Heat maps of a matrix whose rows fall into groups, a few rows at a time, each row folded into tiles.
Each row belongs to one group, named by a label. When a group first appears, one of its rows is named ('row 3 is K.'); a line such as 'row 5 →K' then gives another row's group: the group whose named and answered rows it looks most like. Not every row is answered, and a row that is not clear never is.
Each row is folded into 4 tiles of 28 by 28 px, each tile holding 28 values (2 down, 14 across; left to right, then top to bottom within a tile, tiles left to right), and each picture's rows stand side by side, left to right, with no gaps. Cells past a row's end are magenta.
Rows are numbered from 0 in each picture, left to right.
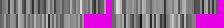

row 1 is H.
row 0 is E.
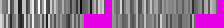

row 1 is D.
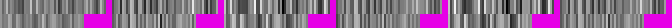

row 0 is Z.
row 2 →Z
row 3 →E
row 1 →E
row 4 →Z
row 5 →E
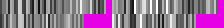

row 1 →D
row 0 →E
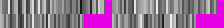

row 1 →D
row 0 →D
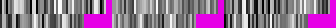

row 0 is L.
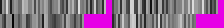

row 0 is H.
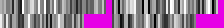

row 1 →L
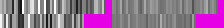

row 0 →D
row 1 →D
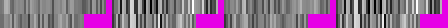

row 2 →E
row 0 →H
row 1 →E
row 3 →E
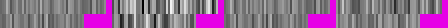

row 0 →H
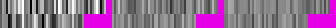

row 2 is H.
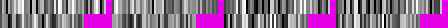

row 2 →E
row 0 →L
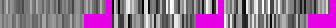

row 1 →L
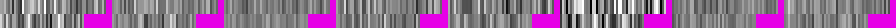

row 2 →Z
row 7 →H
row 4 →Z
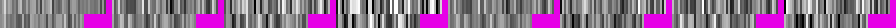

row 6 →Z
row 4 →Z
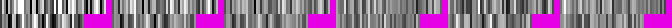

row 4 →Z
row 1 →L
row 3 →D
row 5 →H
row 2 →L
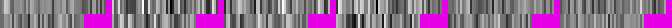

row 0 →H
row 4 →E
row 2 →L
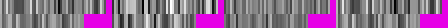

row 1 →L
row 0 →Z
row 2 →H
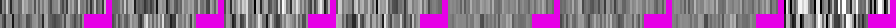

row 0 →H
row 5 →E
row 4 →D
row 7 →L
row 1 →E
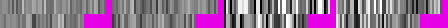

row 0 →D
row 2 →L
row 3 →D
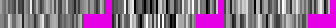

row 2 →L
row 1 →E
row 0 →Z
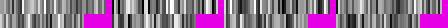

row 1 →L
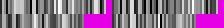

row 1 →E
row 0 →L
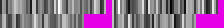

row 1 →Z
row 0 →L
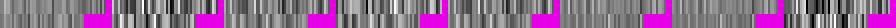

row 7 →E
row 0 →H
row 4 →Z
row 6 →D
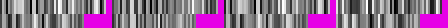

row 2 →L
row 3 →Z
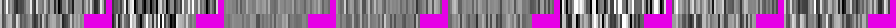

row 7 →Z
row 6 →H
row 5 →L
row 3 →D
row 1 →E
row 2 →D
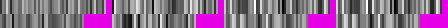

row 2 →Z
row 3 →Z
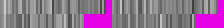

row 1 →D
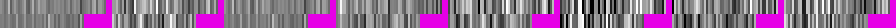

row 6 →H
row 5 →E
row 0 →D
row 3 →H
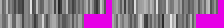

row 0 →Z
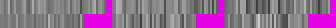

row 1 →H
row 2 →E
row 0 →D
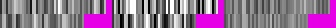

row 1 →L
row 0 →L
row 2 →E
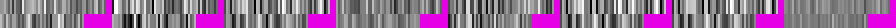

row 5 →L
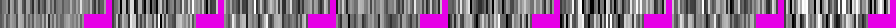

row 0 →E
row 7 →L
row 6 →Z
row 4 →E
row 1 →E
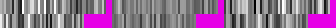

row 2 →L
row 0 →D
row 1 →H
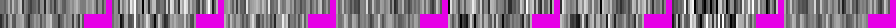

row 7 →Z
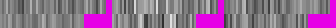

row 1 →D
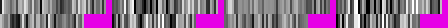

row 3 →E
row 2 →H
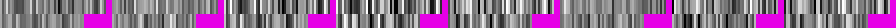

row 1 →D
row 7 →L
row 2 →Z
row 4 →L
